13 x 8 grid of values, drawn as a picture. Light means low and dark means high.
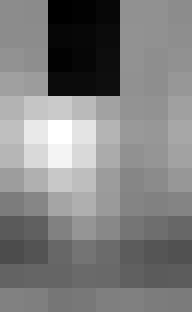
An odd patch, higher than its surroundings, sits in the top middle. The ninth with the lowest average is the middle left. No overall slope runs across the table. The top right is the smoothest part. No regular stripes run through it. Values change most from cell to cell in the top left.
